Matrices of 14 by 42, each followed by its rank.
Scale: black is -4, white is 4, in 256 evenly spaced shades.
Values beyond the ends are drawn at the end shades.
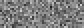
full rank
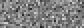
full rank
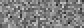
full rank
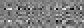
three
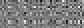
three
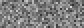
full rank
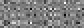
three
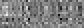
three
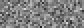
full rank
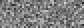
full rank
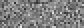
full rank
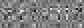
three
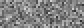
full rank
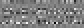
three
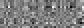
three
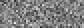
full rank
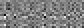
three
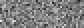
full rank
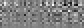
three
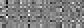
three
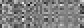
three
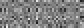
three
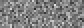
full rank
